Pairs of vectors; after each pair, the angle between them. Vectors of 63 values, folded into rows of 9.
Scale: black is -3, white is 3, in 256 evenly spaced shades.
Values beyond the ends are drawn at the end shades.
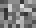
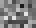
partly opposed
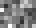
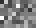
orthogonal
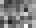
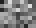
partly opposed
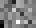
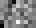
nearly parallel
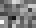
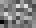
partly opposed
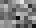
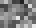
nearly opposite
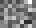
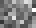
partly aligned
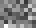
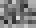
partly aligned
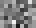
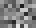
nearly opposite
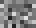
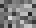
nearly opposite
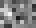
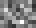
partly aligned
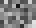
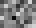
partly aligned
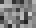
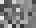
nearly opposite
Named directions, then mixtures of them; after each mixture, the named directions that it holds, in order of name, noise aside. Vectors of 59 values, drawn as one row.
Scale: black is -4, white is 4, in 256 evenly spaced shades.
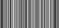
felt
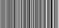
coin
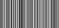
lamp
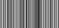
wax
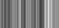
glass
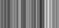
glass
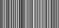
lamp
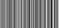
coin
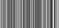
coin, wax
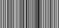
wax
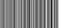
coin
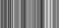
felt, glass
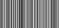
lamp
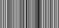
wax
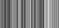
glass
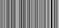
coin, lamp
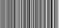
coin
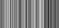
felt, glass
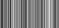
felt, glass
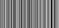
coin, lamp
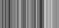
glass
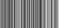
coin, glass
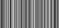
coin, felt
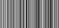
glass, wax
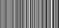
coin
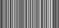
coin, felt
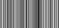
wax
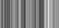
glass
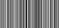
felt, wax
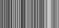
glass, lamp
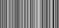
coin, wax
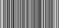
felt, wax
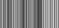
glass, wax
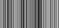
glass, wax
